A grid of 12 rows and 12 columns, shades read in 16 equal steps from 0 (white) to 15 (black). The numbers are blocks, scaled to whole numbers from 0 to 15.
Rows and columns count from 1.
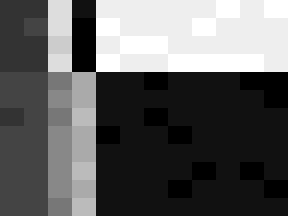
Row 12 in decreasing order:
14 14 14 14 14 14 14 14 11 11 8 4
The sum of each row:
46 46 48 44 150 147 148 148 146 147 148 146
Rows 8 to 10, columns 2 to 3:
11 7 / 11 7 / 11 7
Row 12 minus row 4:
-1 -1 6 -11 14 13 13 14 14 14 14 13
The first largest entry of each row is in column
4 4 4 4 7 12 7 5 5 9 8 5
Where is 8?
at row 5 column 3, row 7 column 3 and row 12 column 3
